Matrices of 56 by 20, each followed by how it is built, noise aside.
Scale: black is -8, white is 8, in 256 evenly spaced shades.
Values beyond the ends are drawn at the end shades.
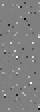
sparse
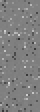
sparse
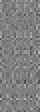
low rank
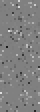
sparse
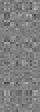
low rank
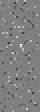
sparse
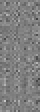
low rank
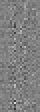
low rank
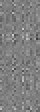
low rank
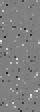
sparse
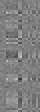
low rank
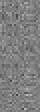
low rank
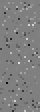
sparse
